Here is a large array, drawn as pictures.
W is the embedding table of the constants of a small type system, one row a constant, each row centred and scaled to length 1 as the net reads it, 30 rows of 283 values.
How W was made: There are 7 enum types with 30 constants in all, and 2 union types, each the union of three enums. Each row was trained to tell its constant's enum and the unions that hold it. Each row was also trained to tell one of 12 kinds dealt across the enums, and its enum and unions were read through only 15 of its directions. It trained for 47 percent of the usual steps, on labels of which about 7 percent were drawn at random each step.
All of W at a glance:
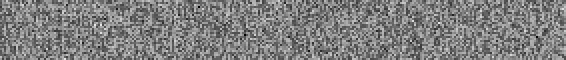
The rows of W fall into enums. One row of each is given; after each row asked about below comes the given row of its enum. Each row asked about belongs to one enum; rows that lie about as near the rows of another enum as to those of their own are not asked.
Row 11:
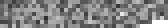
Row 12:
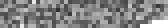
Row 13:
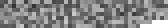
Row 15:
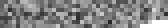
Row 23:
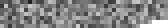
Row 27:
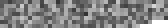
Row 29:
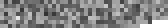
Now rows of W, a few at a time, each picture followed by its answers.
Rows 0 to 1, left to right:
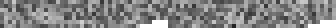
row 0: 11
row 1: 15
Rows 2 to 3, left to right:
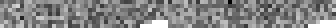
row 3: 13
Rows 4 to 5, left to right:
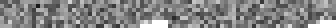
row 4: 29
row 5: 15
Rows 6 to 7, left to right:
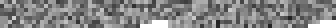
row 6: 23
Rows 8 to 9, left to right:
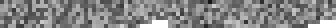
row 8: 12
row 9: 23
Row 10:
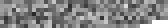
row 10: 12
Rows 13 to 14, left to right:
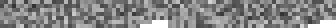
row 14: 11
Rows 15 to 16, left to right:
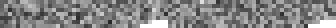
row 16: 13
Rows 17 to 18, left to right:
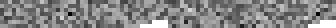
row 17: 29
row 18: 13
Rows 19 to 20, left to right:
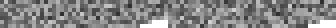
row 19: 12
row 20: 23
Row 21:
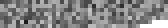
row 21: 12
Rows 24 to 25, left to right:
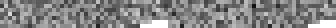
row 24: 23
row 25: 23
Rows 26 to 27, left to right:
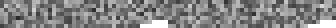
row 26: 13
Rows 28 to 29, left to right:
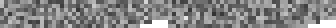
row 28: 29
